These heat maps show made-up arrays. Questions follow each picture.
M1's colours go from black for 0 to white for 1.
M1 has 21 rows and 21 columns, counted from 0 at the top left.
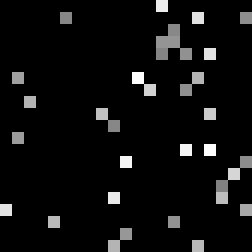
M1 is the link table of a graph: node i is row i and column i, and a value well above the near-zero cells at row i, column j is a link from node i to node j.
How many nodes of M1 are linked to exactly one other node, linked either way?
1
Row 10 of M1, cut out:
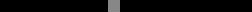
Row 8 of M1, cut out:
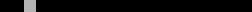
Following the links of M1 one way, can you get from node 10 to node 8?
yes
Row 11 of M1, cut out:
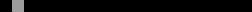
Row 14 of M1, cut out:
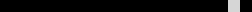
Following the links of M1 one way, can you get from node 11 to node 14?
yes
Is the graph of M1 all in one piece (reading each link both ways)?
yes
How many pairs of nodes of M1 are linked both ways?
0
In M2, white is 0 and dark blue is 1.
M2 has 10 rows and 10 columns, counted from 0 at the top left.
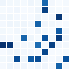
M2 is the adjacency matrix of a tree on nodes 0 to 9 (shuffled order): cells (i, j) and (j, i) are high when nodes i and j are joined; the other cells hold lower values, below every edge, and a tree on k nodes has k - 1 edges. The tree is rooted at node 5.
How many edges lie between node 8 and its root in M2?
1
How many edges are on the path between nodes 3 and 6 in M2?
2
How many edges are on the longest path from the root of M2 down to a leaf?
2
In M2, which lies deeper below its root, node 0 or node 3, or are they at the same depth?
node 0
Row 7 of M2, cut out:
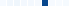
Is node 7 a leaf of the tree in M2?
yes
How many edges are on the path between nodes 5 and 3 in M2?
1
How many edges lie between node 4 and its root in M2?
2
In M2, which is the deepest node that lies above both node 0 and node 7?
6
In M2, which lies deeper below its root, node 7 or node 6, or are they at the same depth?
node 7
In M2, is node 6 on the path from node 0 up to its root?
yes
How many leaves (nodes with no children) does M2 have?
7
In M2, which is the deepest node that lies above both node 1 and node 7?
6
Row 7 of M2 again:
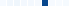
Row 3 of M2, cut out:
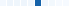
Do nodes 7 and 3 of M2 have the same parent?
no
